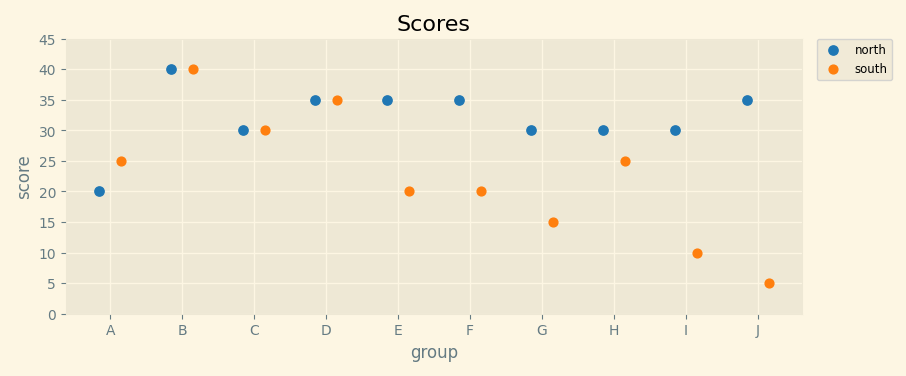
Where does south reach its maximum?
B
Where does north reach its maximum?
B
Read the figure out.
Title: Scores
x-axis: group, ticks A B C D E F G H I J
y-axis: score, ticks 0 5 10 15 20 25 30 35 40 45
Legend: north, south
Values:
north: 20 40 30 35 35 35 30 30 30 35
south: 25 40 30 35 20 20 15 25 10 5
